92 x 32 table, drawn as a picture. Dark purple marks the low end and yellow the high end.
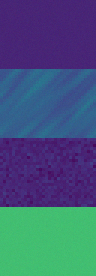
It is made of 4 by 1 panels. Panel 1,1: very low, flat. Panel 2,1: low, slanting up to the right, faint in contrast. Panel 3,1: very low, fine-grained, faint in contrast. Panel 4,1: high, flat.
